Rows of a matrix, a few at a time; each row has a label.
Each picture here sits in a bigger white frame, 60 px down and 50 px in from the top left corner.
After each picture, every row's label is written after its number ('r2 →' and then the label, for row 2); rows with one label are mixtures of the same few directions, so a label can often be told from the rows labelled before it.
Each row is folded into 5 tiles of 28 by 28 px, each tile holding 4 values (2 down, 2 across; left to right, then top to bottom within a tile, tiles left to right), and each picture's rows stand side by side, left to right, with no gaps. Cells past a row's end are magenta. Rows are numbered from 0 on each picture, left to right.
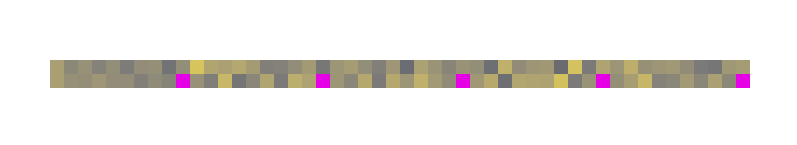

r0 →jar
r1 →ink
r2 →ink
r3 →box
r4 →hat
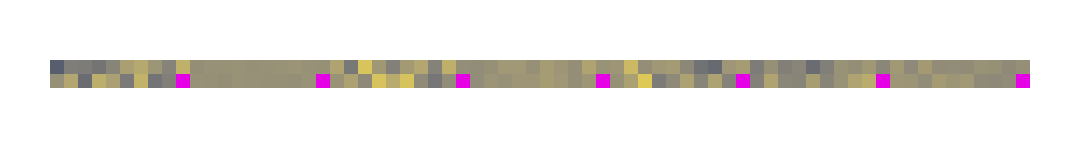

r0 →ink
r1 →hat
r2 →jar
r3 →jar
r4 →hat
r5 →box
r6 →jar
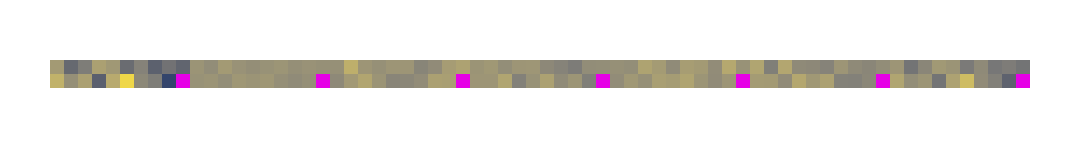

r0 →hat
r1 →jar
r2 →hat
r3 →hat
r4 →jar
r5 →jar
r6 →hat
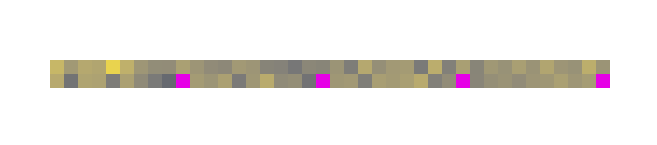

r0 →box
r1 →hat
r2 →box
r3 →jar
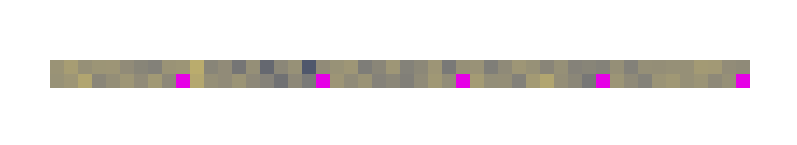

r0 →hat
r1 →jar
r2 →jar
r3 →hat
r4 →hat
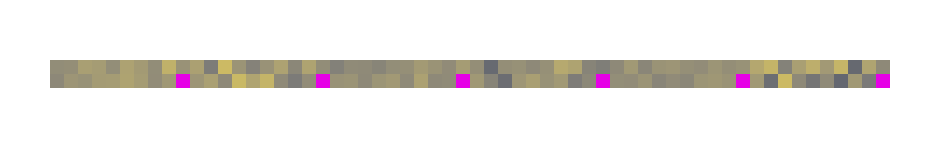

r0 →jar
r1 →jar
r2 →ink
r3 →hat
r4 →jar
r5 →box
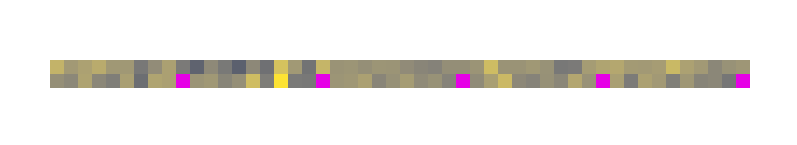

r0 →ink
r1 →ink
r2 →hat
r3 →hat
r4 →box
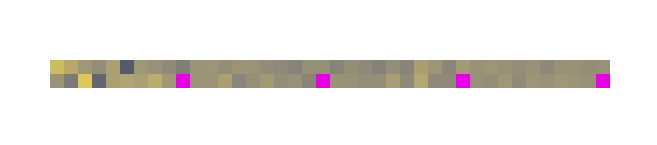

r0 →ink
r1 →hat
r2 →ink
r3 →ink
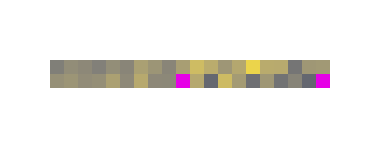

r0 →ink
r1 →box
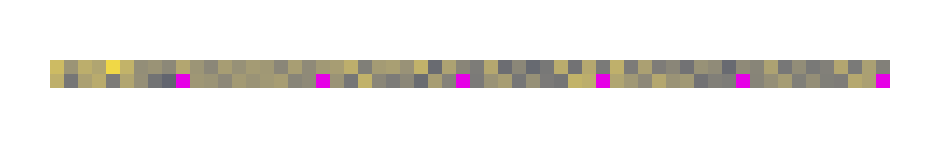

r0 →box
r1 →box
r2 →box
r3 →box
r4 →jar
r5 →box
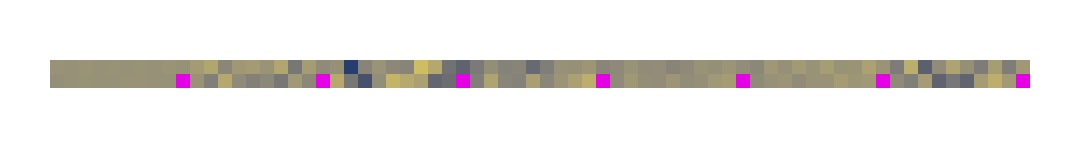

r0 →jar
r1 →box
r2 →hat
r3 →box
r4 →box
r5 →jar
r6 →jar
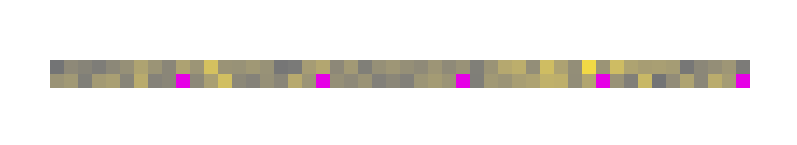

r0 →ink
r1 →hat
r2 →jar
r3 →jar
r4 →ink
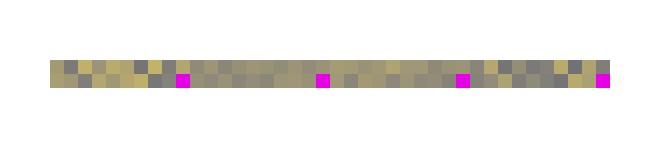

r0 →box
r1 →jar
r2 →box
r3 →box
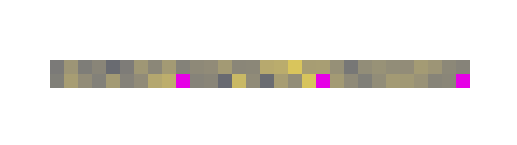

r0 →box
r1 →hat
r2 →hat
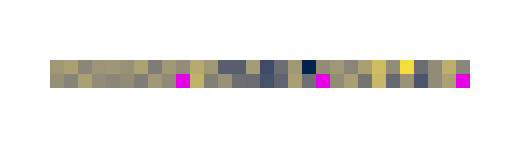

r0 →box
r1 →jar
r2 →ink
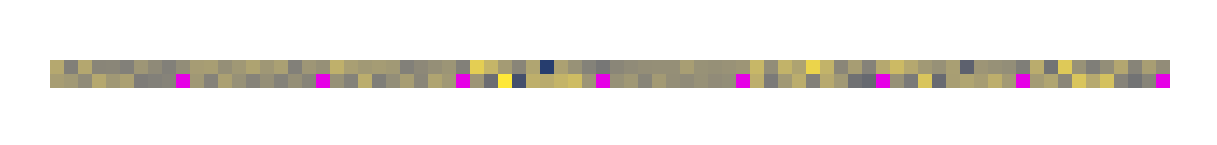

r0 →jar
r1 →box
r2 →ink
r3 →ink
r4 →ink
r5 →box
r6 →ink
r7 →jar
